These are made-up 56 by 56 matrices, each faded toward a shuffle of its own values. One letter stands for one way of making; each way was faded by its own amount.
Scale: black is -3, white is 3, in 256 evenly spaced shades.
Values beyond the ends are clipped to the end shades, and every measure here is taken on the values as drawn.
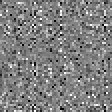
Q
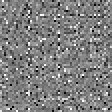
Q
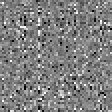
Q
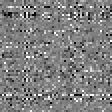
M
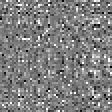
Q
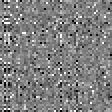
Q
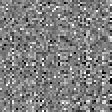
Q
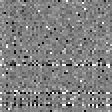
M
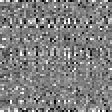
M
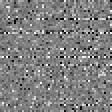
M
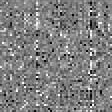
Q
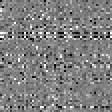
M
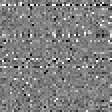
M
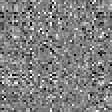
Q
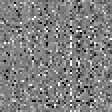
Q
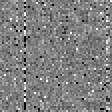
Q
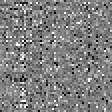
Q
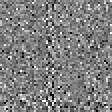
Q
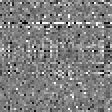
M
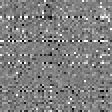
M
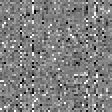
Q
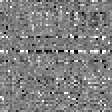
M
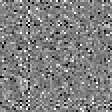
Q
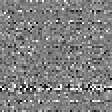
M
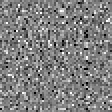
Q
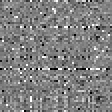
M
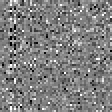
Q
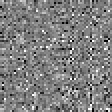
Q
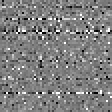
M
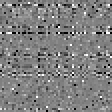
M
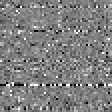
M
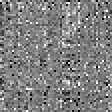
Q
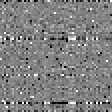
M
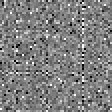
Q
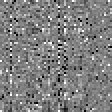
Q
